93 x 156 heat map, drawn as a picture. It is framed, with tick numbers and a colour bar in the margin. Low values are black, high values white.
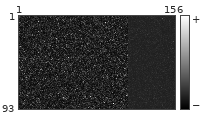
Odd rows or columns: none. Histogram: skewed, a long tail of high values. Grain: fine. Slope: none. Stripes: none. Seam: vertical, 70% of the way across, the right part calmer. Mirror symmetry: none.
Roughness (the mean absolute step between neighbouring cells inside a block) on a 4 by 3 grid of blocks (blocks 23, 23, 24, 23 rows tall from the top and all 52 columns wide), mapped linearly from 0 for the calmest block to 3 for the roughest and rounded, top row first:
3 3 0
3 3 0
3 3 0
3 3 0
